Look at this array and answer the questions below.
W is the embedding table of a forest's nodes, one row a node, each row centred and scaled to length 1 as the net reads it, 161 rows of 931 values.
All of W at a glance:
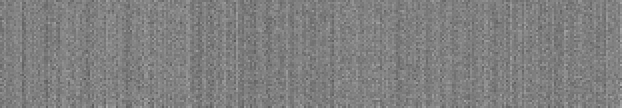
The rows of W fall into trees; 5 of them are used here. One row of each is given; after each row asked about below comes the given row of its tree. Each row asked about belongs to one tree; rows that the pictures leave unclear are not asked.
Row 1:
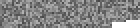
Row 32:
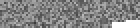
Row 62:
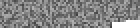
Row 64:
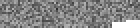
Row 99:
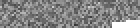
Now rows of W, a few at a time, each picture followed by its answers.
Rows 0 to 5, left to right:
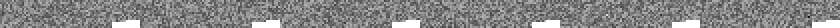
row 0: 64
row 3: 32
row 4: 99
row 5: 64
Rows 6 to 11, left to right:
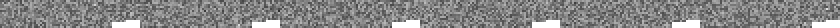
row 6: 32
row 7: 32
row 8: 1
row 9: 64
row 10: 99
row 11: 32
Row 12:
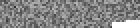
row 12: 32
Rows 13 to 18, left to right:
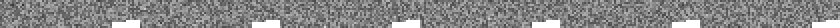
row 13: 1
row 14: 32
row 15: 62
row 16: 62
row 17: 99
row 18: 62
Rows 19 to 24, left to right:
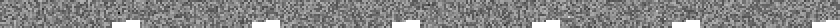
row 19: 1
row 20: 32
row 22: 1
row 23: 32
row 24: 64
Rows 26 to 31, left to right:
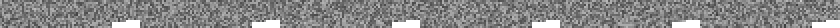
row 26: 62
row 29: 32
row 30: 64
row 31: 1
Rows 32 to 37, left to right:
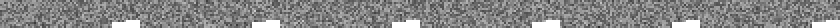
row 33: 64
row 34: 64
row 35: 64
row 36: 62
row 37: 64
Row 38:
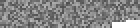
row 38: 99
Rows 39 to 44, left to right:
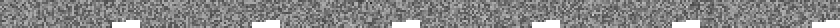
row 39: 1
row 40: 32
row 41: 64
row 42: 32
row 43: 64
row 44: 32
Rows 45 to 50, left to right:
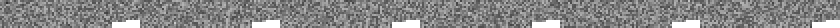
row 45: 62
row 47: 64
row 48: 64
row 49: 32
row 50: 64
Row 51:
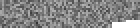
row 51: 62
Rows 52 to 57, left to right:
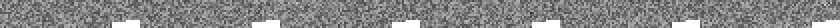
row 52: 64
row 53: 99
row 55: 32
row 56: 62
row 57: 64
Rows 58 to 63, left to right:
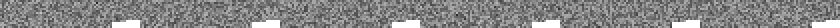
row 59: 99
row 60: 32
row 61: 32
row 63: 32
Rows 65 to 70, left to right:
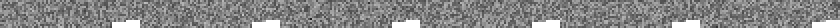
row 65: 1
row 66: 64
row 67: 32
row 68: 64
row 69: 32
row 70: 64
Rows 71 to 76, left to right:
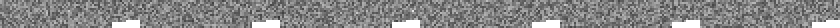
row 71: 62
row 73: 64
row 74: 99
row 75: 32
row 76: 1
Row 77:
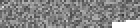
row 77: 32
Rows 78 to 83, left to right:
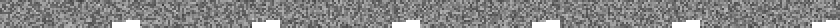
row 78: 64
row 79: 1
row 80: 62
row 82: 62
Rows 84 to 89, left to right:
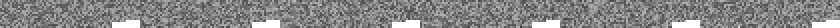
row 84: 99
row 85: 99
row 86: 32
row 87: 32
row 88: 32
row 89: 99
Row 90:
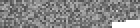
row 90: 32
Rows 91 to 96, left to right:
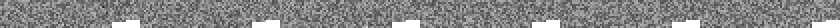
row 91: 99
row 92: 64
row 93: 64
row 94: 1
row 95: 32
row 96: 64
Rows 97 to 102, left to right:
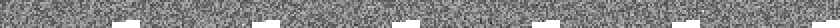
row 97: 64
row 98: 64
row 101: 1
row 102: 1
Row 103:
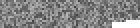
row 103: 32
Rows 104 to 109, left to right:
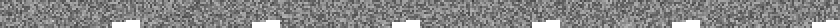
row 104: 32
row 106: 62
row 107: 62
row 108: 64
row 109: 99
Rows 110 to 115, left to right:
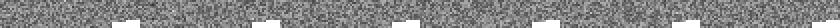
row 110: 62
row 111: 1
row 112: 62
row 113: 64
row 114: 64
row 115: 99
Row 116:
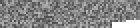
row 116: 64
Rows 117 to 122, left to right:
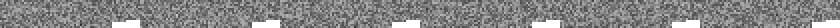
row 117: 62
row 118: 62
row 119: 62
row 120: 32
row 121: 32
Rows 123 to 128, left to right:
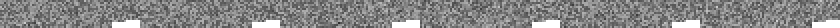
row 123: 32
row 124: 32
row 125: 99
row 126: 64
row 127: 32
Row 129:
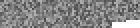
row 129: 1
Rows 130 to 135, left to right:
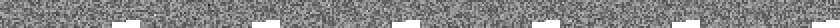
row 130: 62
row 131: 32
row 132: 64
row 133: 32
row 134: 99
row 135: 1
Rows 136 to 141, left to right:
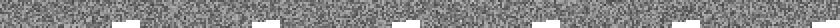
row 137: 32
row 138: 62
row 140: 32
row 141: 62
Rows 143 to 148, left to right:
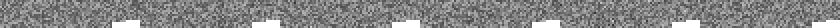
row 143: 64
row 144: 99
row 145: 99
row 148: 64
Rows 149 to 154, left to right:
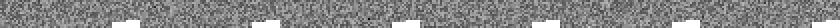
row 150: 32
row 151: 62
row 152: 32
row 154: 64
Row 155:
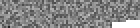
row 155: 62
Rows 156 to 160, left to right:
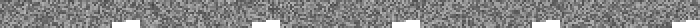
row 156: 64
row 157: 1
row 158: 64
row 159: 64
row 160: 64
